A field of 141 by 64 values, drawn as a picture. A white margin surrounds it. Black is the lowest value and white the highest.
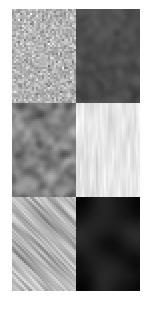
The table splits into 3 rows of 2 panels. Panel 1,1: high, fine-grained. Panel 1,2: low, blotchy, faint in contrast. Panel 2,1: middling, blotchy. Panel 2,2: very high, streaked downward, faint in contrast. Panel 3,1: high, slanting down to the right. Panel 3,2: very low, smooth, faint in contrast.
